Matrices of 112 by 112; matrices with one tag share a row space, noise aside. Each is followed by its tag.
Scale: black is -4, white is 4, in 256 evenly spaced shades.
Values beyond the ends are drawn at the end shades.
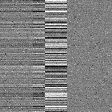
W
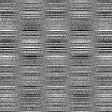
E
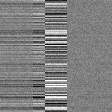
W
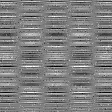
E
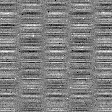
E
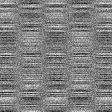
E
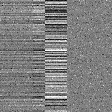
W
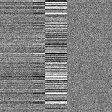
W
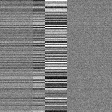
W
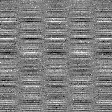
E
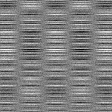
E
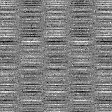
E
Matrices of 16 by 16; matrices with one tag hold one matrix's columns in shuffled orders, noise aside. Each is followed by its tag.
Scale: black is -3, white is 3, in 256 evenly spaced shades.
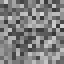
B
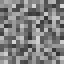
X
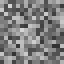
X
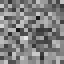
B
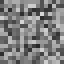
X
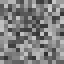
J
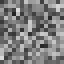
J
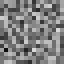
X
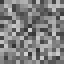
J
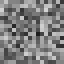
J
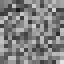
X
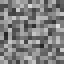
X
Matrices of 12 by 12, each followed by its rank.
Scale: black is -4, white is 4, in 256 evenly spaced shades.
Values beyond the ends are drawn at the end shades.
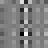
one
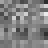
two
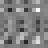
two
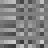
one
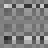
one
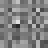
two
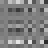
one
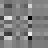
one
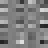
two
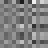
one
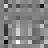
two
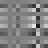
one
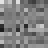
two
